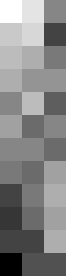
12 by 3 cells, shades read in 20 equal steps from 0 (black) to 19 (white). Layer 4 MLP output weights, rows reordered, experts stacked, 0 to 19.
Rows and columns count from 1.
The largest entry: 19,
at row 1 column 1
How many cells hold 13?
4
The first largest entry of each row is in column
1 2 1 1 2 1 1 3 3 3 3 2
